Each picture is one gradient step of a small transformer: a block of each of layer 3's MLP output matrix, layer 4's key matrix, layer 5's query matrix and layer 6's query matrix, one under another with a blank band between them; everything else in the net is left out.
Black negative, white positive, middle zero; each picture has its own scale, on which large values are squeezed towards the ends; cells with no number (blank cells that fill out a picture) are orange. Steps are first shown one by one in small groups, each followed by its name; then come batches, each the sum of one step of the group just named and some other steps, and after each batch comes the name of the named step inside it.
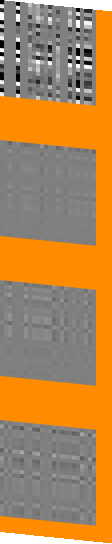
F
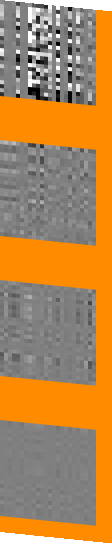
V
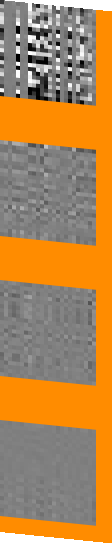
V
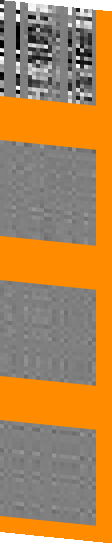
F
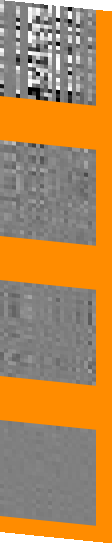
V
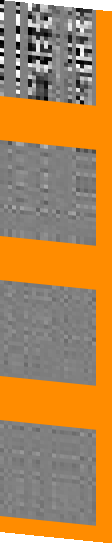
F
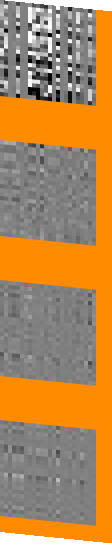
V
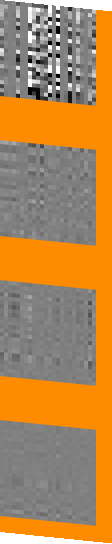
V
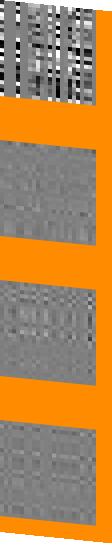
F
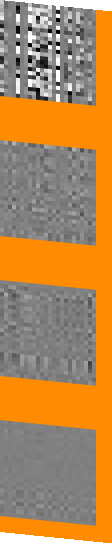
V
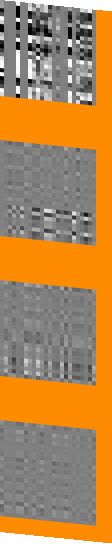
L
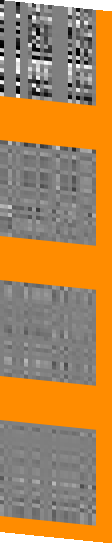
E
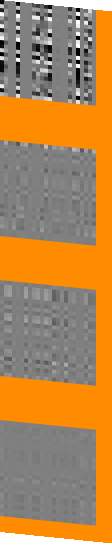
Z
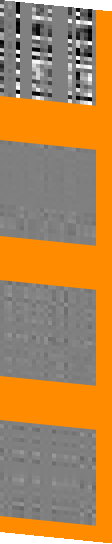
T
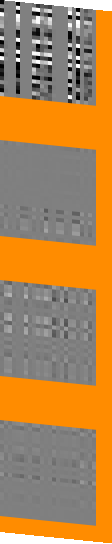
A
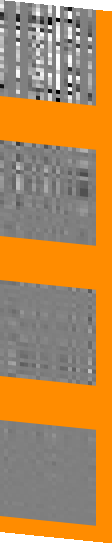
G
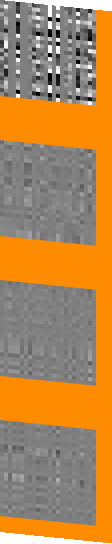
T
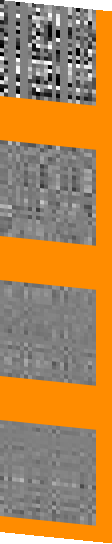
E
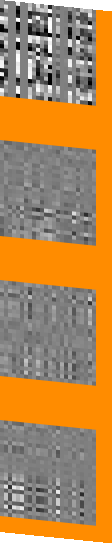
L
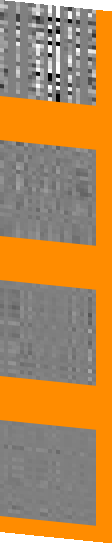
G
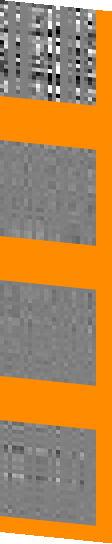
Z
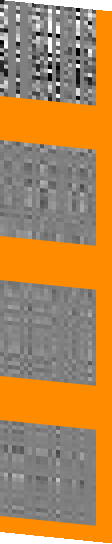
Z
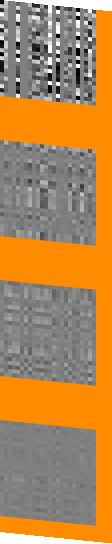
Z
